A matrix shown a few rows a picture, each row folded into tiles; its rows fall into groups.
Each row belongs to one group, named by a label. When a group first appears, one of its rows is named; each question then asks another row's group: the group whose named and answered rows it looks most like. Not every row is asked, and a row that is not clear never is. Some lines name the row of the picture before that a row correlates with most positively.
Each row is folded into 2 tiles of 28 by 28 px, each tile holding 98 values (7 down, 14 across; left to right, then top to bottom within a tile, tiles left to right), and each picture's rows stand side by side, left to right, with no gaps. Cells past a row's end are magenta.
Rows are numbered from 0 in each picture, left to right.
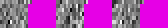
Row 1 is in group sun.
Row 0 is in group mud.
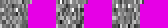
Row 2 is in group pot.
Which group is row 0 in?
sun
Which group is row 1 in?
sun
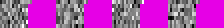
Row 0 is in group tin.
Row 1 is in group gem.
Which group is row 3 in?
pot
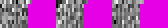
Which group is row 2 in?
mud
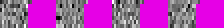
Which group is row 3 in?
sun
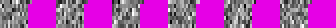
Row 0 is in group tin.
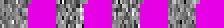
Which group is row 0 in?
tin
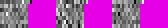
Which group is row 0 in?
pot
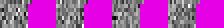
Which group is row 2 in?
pot
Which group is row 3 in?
sun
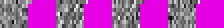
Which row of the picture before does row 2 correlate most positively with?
1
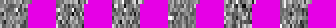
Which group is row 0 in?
sun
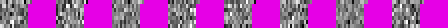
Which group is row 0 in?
tin
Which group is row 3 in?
tin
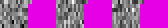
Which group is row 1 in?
tin
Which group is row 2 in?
mud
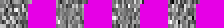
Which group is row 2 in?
pot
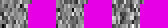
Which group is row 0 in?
sun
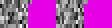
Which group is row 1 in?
gem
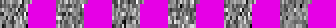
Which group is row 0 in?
sun
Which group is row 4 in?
sun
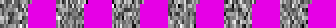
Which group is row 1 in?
pot
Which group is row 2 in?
tin
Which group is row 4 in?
gem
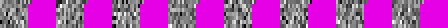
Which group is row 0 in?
mud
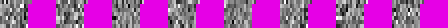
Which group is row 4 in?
mud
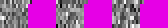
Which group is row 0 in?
pot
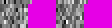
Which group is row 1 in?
mud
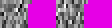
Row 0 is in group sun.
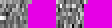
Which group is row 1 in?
pot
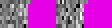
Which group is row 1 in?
sun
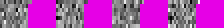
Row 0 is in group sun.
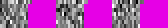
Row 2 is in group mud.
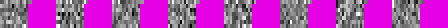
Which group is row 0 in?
gem
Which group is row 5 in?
mud
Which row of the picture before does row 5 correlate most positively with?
0
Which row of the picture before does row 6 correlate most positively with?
0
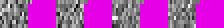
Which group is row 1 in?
sun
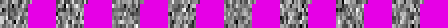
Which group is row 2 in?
gem
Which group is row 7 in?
gem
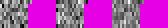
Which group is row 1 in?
pot
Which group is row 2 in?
tin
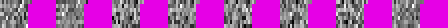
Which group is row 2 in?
gem
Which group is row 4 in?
gem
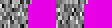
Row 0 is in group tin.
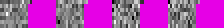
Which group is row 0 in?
pot
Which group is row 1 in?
mud
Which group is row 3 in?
tin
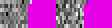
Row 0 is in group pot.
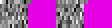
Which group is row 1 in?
sun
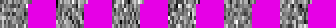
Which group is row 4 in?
tin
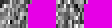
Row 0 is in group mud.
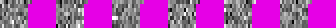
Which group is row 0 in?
tin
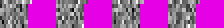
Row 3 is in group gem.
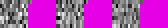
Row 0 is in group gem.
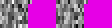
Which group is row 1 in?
gem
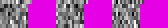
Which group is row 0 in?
mud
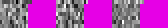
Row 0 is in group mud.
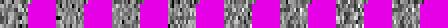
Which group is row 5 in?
mud
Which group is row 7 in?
mud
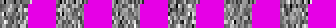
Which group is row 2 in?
mud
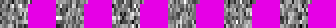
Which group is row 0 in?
gem
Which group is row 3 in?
tin
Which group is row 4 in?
tin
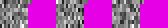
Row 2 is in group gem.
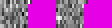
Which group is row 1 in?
pot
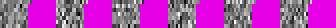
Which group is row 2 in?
pot
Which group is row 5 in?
sun
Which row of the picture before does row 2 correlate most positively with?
0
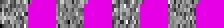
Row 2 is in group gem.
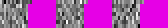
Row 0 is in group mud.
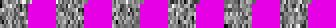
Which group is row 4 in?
pot
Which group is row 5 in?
sun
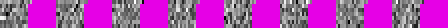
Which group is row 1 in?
sun
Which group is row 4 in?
gem
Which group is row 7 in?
sun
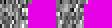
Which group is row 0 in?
tin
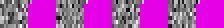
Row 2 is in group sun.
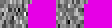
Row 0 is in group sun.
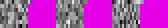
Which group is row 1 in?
tin
